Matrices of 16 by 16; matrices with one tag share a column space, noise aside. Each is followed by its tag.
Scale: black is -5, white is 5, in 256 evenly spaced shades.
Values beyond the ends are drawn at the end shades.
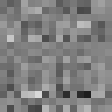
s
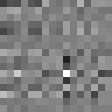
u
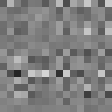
u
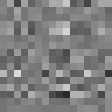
u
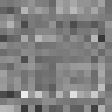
s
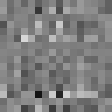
s
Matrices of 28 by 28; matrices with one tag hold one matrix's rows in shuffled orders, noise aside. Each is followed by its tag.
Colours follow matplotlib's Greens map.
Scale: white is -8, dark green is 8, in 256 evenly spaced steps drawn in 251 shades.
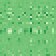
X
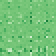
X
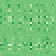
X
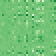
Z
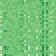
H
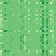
H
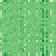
H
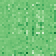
Z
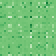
X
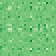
X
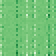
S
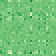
X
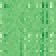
H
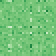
X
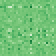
X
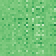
Z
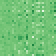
Z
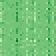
S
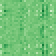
H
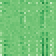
H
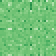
X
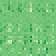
X
